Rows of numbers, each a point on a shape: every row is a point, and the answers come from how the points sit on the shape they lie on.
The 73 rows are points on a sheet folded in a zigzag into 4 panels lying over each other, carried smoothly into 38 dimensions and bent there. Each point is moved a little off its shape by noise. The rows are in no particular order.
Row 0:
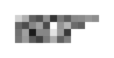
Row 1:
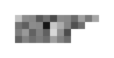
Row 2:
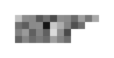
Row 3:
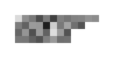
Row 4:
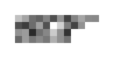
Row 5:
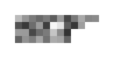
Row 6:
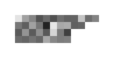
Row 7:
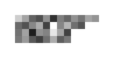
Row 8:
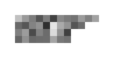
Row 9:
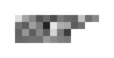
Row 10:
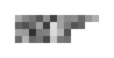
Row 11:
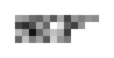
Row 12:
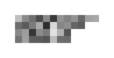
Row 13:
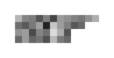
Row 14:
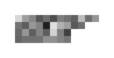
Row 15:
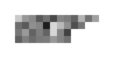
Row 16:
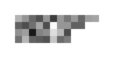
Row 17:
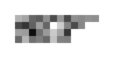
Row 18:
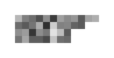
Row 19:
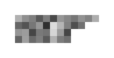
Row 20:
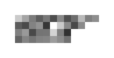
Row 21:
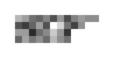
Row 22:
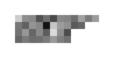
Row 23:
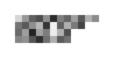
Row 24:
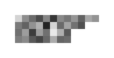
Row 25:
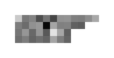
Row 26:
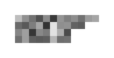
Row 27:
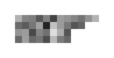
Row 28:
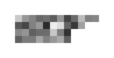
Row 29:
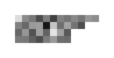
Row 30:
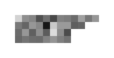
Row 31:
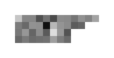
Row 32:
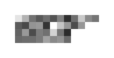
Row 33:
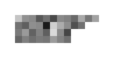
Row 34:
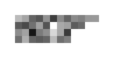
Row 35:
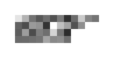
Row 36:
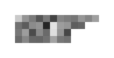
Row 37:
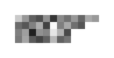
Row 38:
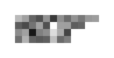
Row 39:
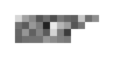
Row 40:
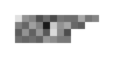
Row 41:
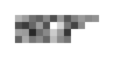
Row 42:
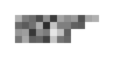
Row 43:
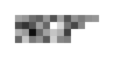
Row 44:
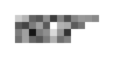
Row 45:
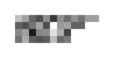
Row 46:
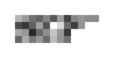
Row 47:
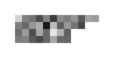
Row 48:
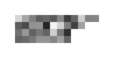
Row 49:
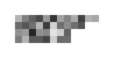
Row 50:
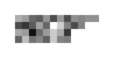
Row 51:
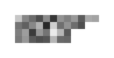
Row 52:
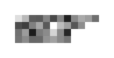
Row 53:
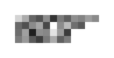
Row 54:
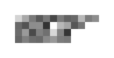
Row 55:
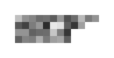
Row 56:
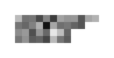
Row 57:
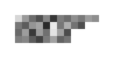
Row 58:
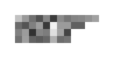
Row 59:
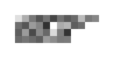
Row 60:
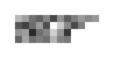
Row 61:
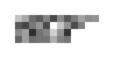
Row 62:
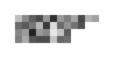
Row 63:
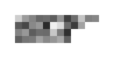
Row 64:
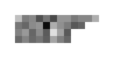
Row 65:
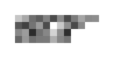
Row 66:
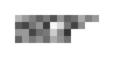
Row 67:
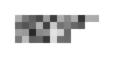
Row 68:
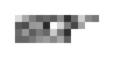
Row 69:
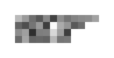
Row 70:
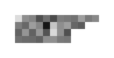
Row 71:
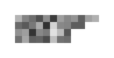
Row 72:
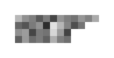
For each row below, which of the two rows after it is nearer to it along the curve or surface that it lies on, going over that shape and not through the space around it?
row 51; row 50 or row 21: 21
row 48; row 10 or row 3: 3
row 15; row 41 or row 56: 56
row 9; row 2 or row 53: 2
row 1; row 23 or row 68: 68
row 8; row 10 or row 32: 32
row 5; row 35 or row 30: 35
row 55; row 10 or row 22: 22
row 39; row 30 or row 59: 30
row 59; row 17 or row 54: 54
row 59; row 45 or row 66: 66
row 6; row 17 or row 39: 39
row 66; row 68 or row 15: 68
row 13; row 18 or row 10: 18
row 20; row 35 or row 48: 35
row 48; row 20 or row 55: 55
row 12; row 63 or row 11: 11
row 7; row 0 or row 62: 0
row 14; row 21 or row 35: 35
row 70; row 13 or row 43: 13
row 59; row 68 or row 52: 68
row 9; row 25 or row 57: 25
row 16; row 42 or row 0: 0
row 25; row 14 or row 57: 14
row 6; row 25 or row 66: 25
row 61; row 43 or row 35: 43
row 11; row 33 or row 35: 35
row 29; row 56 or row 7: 56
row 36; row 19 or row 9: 19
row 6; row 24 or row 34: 24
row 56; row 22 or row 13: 13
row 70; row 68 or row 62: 68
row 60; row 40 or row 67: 67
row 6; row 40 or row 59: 40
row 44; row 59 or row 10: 10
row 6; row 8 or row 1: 1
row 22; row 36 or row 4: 36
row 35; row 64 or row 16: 64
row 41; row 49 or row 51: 51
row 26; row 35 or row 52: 52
